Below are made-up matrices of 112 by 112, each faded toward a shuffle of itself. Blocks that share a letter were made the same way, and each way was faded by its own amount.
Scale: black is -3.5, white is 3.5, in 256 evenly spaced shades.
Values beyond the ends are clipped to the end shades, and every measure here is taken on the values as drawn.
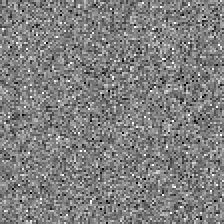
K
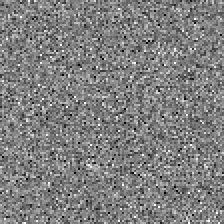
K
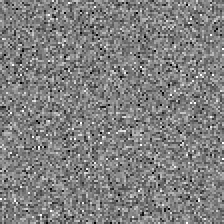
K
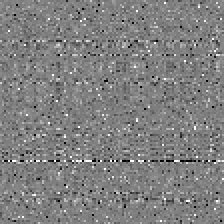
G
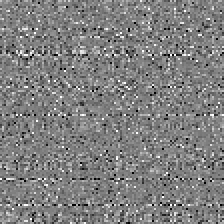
G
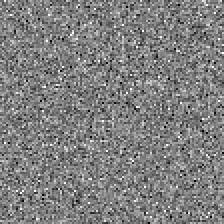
K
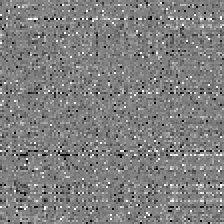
G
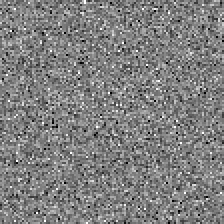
K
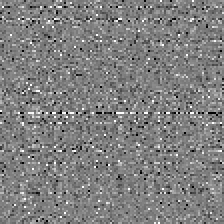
G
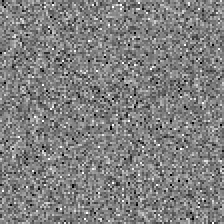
K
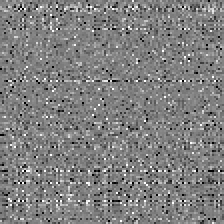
G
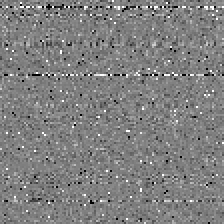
G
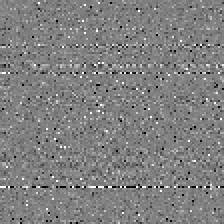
G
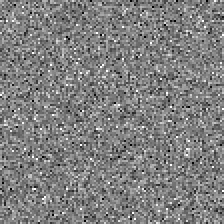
K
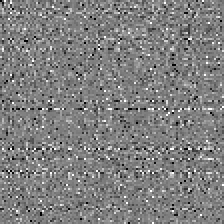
G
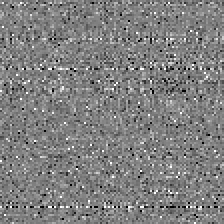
G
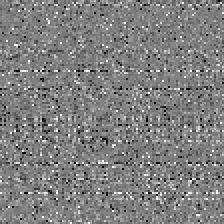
G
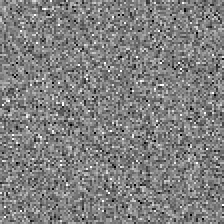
K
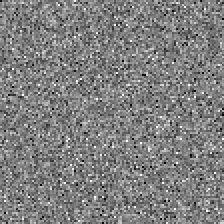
K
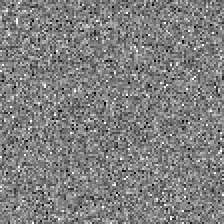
K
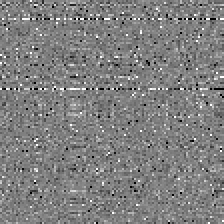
G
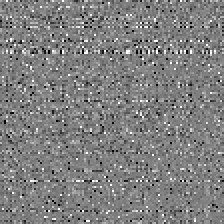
G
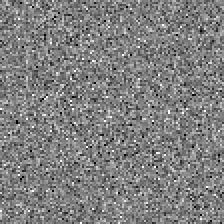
K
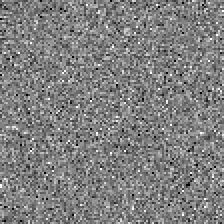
K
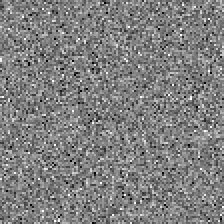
K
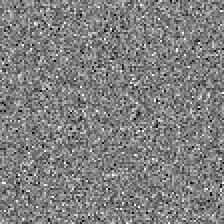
K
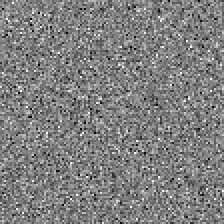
K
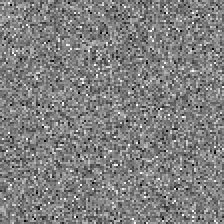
K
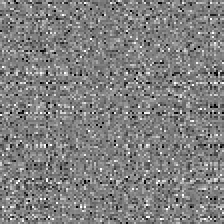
G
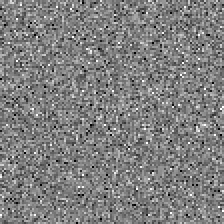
K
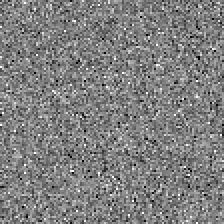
K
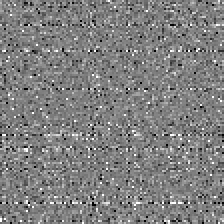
G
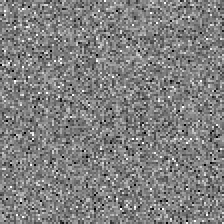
K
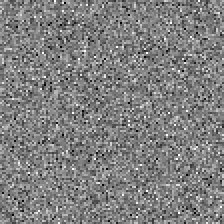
K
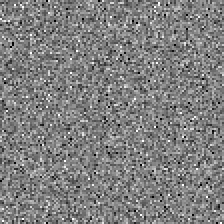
K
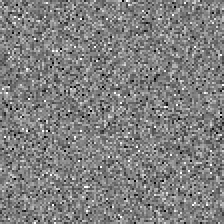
K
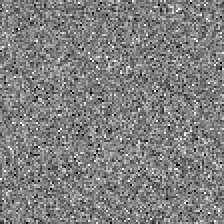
K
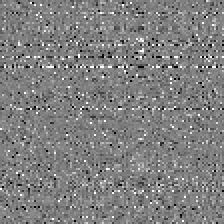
G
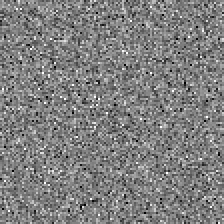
K
